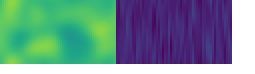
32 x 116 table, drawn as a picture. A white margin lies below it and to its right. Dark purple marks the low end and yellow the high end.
The table splits into one row of 2 panels. Panel 1,1: high, smooth. Panel 1,2: very low, streaked downward, faint in contrast.
